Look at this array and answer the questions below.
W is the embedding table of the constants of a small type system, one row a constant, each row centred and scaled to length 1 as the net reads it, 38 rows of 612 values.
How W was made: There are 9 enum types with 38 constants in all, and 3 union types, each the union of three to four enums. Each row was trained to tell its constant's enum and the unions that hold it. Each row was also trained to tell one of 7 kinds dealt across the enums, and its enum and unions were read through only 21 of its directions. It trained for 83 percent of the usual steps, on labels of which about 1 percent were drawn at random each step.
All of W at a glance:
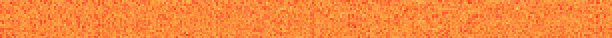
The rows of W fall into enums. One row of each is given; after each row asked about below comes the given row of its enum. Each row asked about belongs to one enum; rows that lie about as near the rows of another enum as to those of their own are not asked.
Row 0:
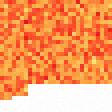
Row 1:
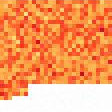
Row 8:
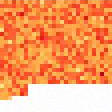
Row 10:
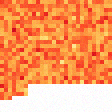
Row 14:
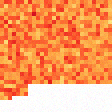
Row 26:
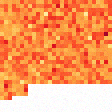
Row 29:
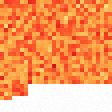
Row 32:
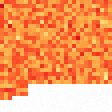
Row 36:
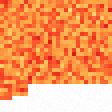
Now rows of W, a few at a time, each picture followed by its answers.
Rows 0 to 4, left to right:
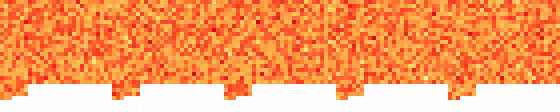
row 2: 29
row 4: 32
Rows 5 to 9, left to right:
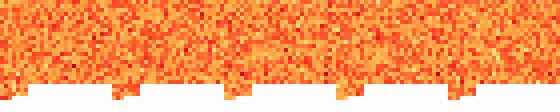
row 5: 36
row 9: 10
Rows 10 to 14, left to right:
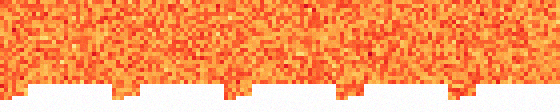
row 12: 10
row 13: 29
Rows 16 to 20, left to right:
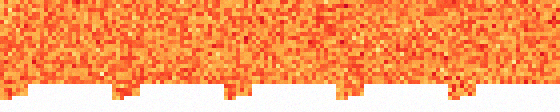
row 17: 14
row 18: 36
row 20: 29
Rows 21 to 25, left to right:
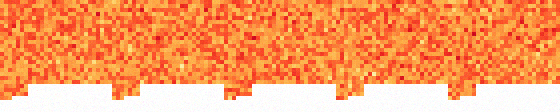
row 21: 0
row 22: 0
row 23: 32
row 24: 0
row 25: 26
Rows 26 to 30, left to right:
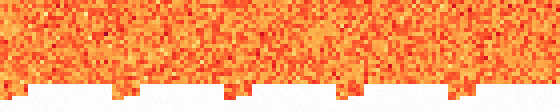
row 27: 36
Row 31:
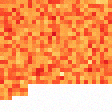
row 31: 36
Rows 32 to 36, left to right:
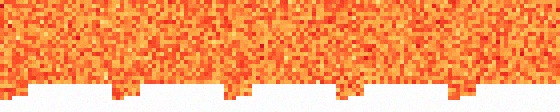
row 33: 10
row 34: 32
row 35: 29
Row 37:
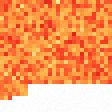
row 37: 10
